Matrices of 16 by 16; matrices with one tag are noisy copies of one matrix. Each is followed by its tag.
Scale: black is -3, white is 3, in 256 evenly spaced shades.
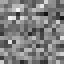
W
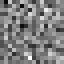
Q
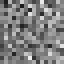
Q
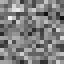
W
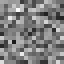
W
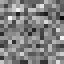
W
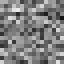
W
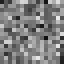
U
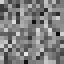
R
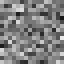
W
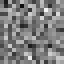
Q
